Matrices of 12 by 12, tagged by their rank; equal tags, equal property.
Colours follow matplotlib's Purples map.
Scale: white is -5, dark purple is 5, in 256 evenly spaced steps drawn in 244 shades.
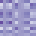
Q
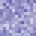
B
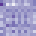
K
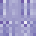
K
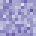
B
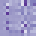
K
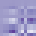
Q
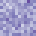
B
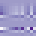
Q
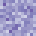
B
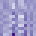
K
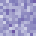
B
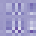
Q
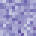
B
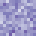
B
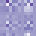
K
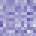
K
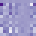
K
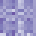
K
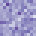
B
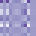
Q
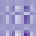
Q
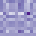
K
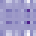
Q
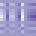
Q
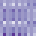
Q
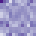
K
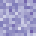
B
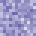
B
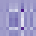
Q
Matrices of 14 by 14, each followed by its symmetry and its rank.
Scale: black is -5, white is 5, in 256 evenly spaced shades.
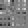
antisymmetric, rank two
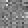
neither, rank three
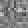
neither, rank three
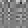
neither, rank two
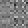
neither, rank three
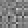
antisymmetric, rank two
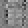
neither, rank three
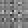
antisymmetric, rank two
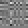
neither, rank two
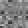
neither, rank three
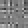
antisymmetric, rank two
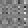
neither, rank two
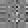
neither, rank two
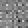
neither, rank three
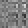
neither, rank two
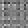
antisymmetric, rank two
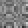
antisymmetric, rank two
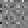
antisymmetric, rank two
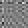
antisymmetric, rank two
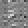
neither, rank three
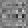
neither, rank two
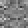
neither, rank three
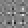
antisymmetric, rank two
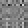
neither, rank two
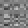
neither, rank two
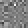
neither, rank three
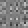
neither, rank two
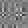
neither, rank two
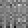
neither, rank three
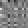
antisymmetric, rank two
